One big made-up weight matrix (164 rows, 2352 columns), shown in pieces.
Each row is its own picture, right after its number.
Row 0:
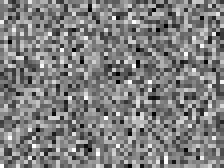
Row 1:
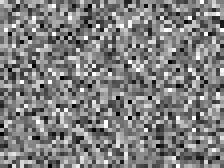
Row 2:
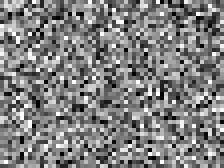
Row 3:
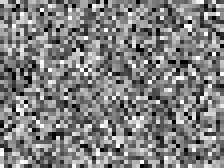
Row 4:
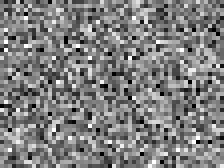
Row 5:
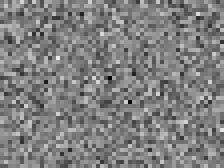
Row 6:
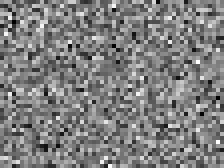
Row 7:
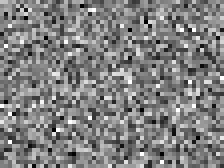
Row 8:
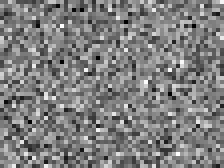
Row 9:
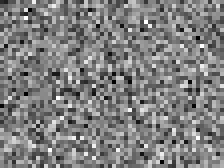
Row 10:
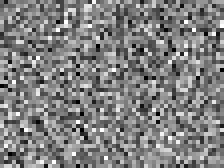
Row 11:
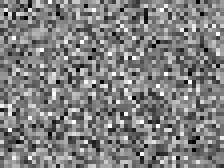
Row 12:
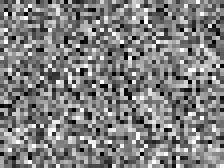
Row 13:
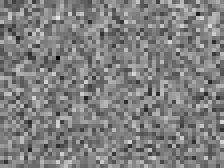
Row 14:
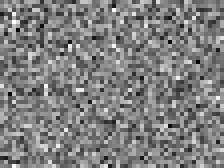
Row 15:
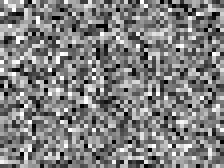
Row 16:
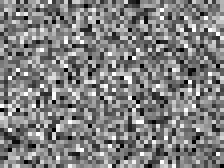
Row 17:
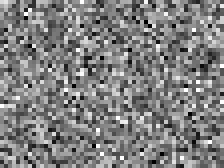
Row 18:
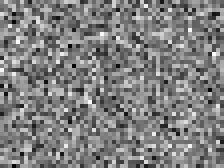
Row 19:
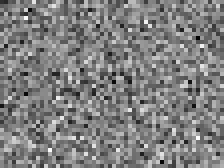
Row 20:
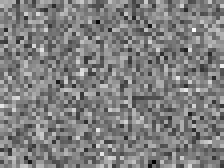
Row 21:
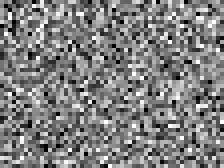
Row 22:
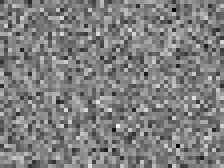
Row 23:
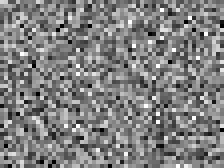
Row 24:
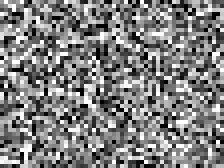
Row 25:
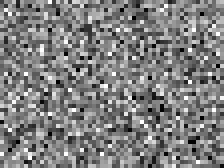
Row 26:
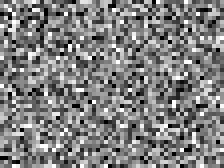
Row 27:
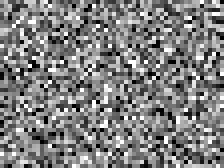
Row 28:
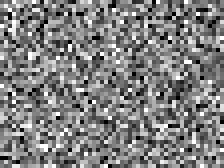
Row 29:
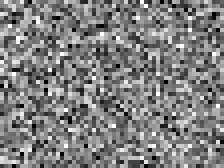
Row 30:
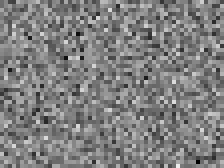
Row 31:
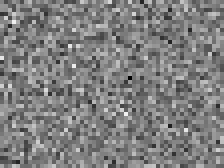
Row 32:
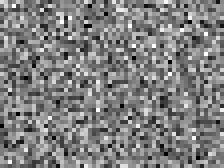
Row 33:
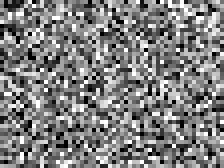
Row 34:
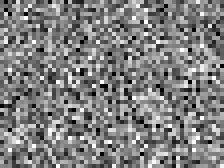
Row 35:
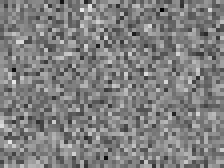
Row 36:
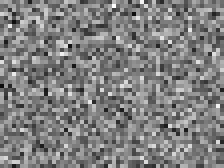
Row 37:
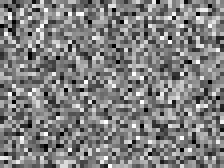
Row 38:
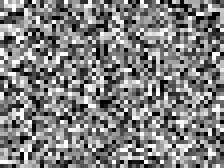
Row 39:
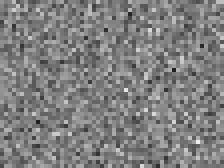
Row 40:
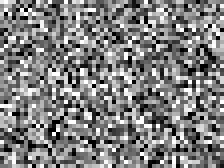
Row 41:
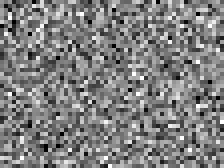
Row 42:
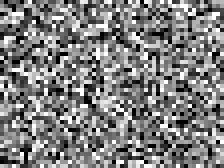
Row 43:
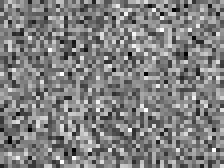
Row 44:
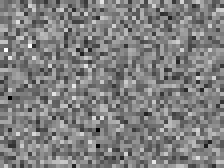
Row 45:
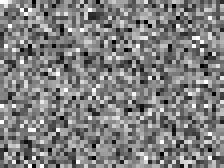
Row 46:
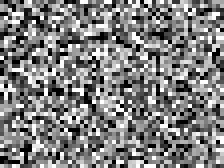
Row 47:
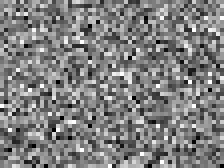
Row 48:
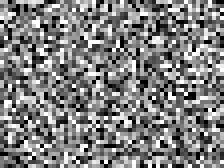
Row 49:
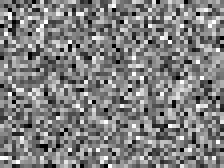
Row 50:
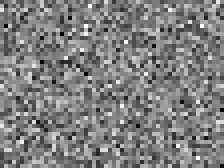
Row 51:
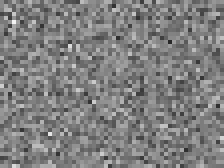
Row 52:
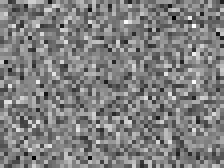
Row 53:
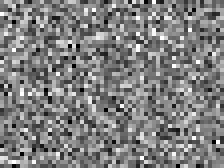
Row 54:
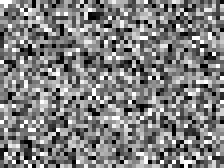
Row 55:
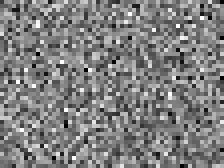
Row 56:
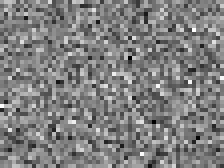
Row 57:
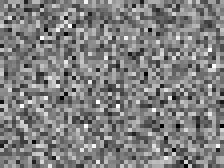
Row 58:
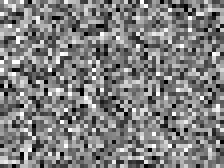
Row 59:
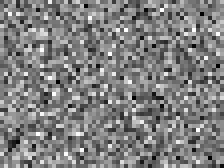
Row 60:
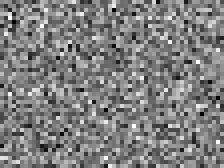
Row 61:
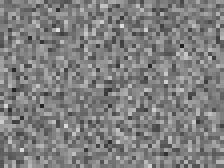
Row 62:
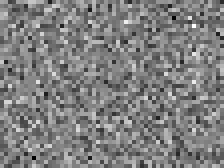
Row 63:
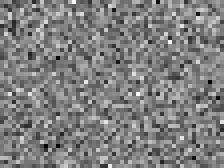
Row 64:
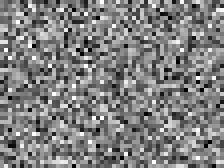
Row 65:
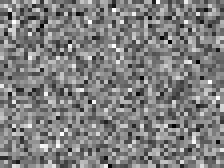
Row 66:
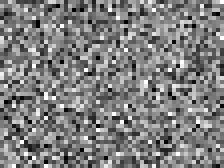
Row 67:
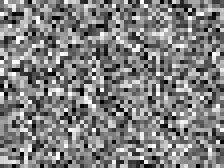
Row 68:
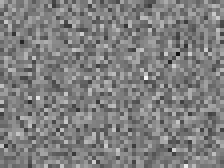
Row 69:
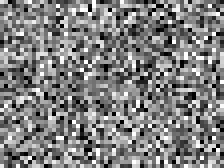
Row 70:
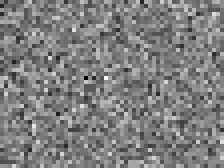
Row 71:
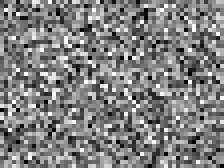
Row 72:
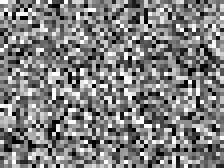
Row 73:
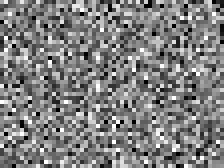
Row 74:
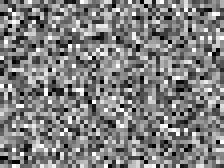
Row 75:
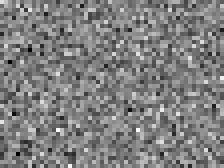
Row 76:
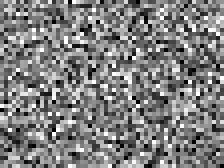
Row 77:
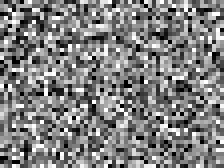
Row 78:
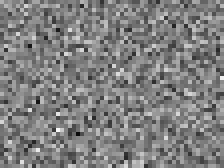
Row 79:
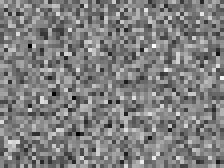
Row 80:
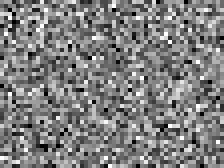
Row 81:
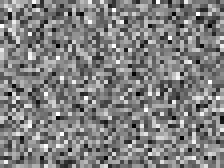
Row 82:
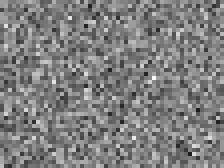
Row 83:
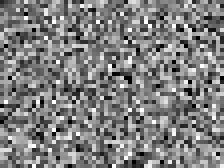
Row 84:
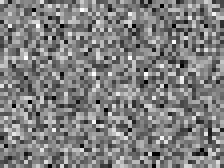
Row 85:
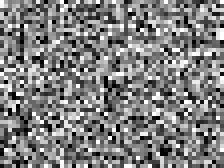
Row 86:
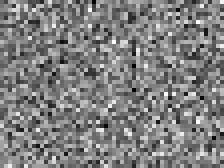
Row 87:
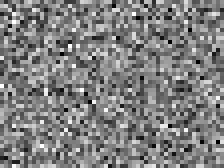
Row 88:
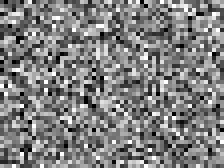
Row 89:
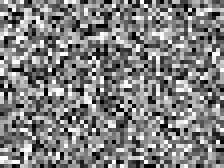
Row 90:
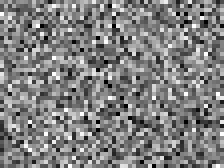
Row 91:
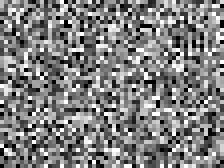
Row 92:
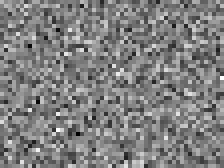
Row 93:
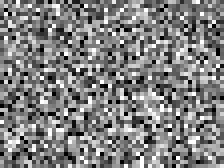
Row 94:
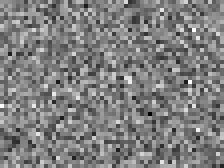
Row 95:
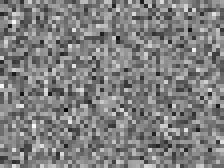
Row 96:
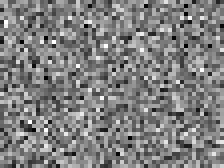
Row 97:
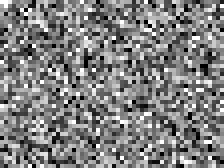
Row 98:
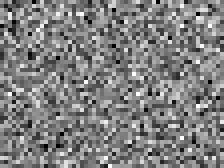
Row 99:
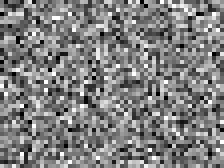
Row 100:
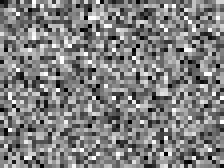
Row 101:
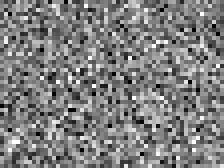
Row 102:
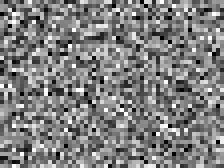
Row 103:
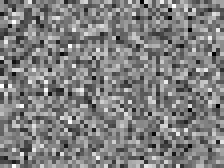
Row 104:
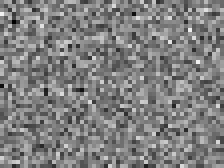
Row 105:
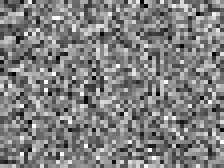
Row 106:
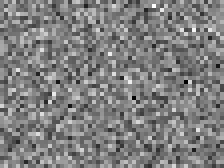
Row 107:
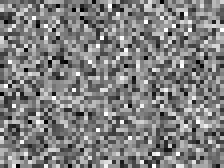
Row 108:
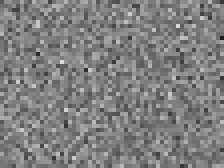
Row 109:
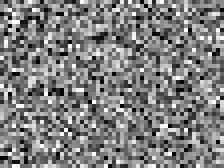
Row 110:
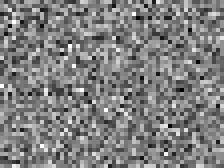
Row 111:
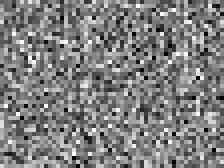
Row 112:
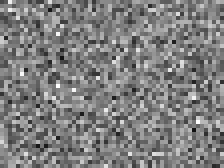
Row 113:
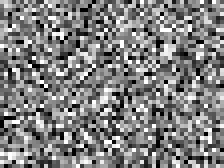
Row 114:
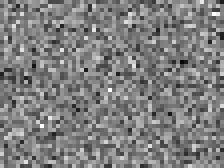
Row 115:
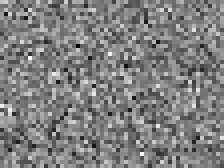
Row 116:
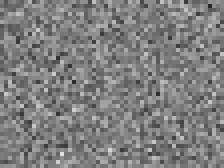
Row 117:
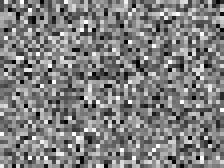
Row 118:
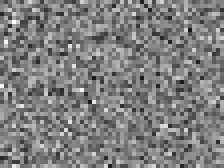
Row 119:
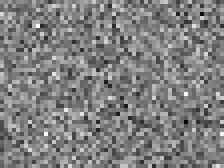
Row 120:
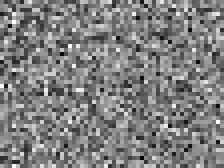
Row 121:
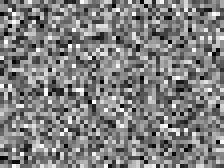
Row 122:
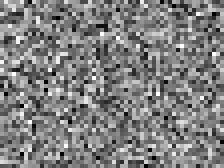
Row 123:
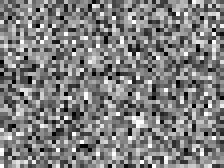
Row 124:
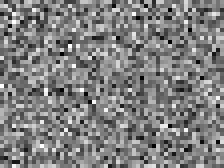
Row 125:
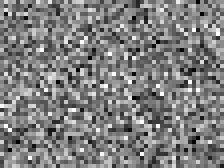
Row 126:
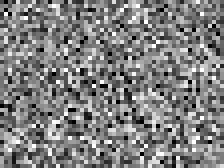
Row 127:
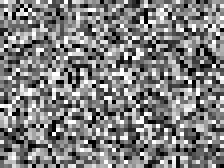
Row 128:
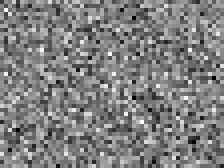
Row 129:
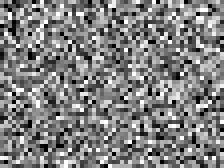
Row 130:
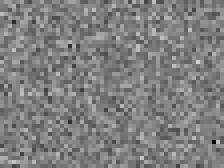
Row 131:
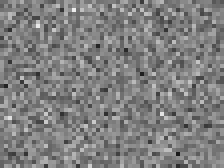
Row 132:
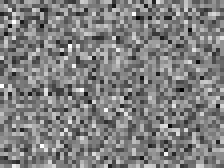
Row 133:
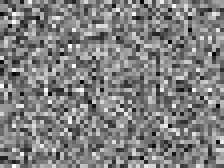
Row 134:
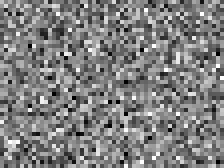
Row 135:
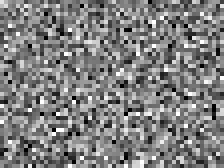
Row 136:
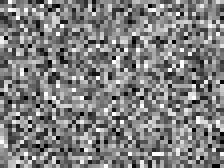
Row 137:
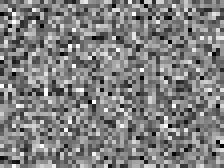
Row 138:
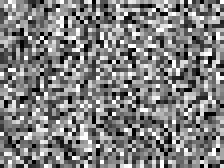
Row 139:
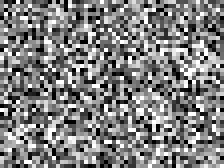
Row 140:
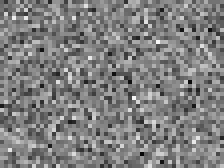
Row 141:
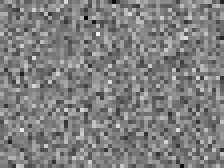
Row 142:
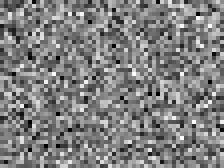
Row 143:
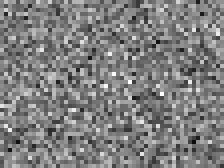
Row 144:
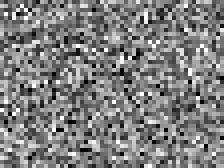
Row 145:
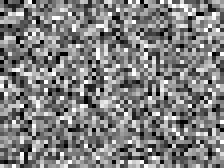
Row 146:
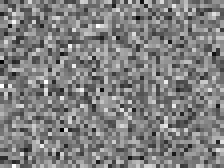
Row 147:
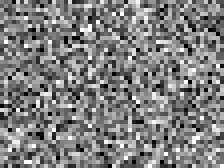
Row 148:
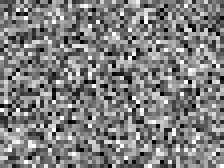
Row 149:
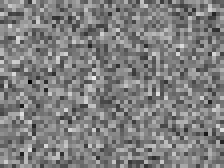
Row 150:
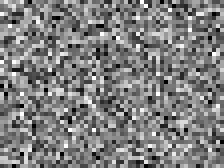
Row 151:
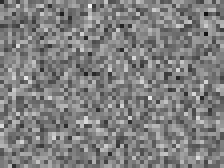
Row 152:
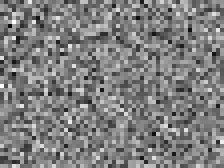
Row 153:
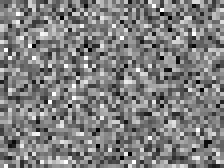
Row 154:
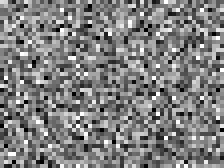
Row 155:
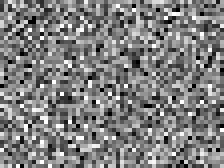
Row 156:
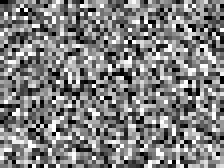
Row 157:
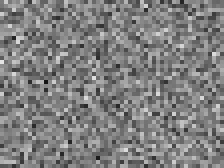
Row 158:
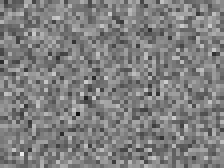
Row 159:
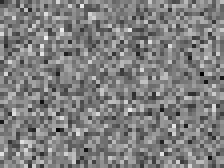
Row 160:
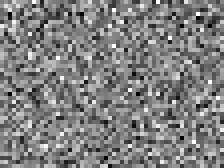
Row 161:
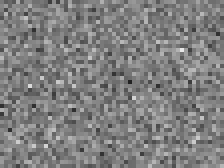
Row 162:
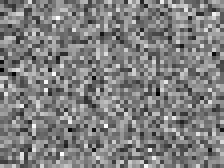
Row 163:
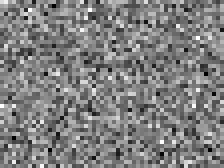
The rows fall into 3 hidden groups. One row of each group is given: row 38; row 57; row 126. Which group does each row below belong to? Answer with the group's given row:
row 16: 126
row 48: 57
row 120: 38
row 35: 57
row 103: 38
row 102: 38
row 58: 38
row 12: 126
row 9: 126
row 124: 38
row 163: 126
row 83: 126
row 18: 38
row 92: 126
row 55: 57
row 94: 126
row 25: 126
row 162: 38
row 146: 38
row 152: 38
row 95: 38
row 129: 38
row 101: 126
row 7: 126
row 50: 57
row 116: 38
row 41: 38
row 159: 126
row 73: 57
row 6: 38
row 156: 126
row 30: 57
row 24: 38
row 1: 57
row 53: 38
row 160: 38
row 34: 126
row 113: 57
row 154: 57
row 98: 38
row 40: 126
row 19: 126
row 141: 57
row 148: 126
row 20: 126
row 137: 38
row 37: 38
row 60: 38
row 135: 126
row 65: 38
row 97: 126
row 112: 57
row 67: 38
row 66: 57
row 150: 38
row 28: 38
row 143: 126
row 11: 126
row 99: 38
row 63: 38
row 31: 38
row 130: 38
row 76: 126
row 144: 126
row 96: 57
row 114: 57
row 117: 57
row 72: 126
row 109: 38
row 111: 57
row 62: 57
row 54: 126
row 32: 57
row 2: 38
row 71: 126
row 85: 57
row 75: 126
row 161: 126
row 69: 57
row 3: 57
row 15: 38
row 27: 57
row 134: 126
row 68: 57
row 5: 38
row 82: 57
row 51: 38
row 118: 38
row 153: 126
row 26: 38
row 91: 57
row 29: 38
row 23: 57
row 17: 126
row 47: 126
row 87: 38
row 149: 38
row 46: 38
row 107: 57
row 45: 126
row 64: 126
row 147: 126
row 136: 57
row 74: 38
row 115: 126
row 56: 126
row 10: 57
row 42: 38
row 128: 126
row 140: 126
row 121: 38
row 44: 126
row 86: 57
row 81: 38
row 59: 126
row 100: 126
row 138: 57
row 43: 57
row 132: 38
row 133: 38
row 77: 38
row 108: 57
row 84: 57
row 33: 38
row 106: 126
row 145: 38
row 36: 38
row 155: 57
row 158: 38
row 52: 57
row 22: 57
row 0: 57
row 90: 57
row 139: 126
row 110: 38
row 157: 38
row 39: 57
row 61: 57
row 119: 57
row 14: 38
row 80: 38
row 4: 126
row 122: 38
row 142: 38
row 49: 38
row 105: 38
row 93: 126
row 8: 57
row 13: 38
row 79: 126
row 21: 38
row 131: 57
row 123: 57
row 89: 38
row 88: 38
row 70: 38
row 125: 126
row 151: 57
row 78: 126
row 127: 126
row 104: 38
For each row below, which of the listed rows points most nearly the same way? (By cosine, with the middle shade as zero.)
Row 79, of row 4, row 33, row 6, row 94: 4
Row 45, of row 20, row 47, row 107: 20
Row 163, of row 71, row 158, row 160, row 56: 56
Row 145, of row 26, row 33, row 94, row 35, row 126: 33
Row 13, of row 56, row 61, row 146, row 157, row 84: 146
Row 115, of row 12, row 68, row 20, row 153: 20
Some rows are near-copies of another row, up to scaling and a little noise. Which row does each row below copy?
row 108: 55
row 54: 45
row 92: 78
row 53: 130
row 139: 161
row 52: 62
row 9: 19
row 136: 112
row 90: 119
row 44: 64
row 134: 79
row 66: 8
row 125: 143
